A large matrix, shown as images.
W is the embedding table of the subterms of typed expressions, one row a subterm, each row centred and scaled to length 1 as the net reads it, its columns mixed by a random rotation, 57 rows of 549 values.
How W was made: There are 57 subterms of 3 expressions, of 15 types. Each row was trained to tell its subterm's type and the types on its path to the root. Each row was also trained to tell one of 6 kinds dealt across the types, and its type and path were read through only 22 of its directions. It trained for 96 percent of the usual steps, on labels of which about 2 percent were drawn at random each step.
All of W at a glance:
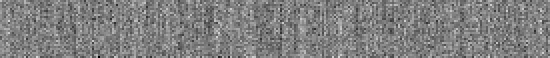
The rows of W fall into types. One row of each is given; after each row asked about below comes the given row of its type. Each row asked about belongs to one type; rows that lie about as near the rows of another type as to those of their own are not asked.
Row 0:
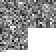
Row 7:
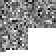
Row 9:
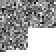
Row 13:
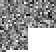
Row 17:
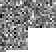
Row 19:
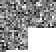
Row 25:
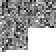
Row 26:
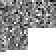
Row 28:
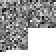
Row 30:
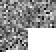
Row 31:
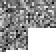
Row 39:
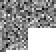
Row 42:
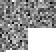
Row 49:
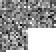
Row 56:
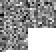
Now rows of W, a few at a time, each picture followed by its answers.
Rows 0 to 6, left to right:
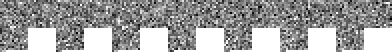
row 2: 31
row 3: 13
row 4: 7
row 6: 26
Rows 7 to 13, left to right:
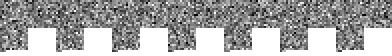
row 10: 9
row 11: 9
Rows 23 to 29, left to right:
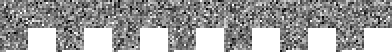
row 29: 7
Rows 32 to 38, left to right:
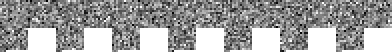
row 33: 7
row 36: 31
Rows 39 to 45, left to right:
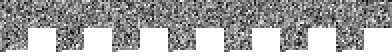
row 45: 49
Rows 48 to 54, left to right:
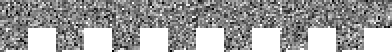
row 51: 19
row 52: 31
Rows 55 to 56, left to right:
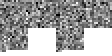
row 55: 26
